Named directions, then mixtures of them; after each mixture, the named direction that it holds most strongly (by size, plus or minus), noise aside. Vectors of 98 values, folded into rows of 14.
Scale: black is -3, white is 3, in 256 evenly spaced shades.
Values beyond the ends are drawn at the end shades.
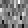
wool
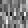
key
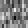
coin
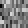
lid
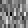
key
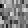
lid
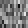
wool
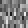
key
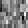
key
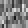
coin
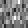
coin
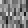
key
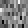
wool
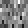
wool
